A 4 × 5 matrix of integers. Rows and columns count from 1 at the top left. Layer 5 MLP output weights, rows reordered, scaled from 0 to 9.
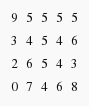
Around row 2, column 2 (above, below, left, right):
5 6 3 5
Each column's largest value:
9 7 5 6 8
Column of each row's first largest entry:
1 5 2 5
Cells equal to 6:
3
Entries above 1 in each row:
5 5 5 4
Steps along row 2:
up up down up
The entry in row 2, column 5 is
6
